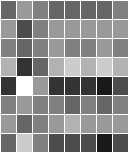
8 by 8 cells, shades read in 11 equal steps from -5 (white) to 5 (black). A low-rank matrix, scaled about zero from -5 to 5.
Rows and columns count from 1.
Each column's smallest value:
-2 -5 -1 -2 -3 -2 -3 -2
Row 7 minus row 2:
0 -1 0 0 -1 0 0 0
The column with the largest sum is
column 7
